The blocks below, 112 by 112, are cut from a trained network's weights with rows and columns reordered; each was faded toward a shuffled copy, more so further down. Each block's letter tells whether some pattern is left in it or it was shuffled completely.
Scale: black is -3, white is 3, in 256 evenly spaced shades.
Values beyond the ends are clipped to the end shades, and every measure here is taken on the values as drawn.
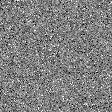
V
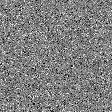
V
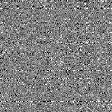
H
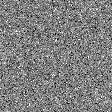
V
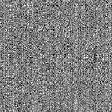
H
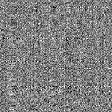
H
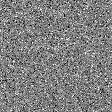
V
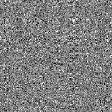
H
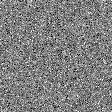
V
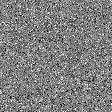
V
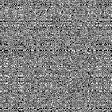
H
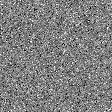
V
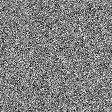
V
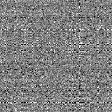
H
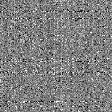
H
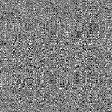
H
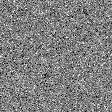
V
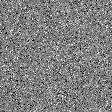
V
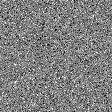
V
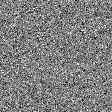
V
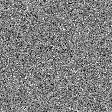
V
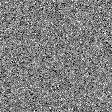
V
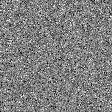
V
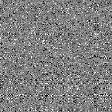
H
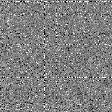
H
